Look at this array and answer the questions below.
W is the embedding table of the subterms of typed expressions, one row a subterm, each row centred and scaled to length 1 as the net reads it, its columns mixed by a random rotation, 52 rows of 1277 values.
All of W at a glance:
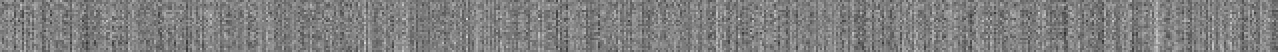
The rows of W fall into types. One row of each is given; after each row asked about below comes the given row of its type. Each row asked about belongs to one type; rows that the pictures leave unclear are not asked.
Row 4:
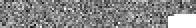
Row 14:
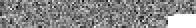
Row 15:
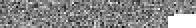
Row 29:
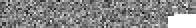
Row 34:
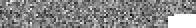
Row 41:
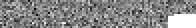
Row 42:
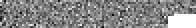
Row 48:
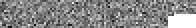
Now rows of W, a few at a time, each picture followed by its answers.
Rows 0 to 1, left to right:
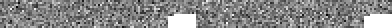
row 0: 15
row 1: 34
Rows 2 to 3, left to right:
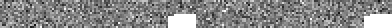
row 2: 4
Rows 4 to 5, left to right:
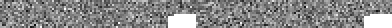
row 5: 48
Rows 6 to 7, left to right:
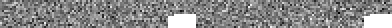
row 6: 48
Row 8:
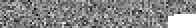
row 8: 41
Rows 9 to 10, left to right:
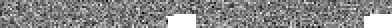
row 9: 14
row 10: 15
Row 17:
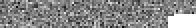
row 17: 15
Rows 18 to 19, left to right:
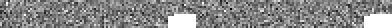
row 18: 34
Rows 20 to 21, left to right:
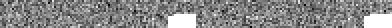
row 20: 14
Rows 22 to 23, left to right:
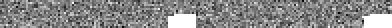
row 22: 15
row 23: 14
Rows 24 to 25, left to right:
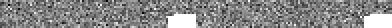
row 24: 29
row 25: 4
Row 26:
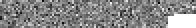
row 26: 42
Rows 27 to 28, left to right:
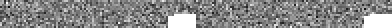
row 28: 42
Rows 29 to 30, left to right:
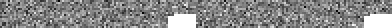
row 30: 41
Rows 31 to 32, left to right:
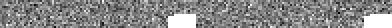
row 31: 15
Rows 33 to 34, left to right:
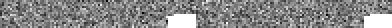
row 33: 14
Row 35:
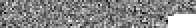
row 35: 14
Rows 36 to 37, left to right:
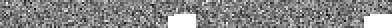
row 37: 34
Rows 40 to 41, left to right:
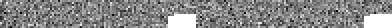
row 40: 42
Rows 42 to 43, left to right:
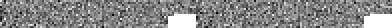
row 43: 42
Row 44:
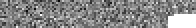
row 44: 29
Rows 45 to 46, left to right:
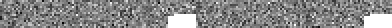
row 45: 42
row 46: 48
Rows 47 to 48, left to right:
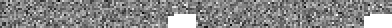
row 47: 29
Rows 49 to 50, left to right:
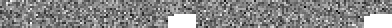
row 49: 34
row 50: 41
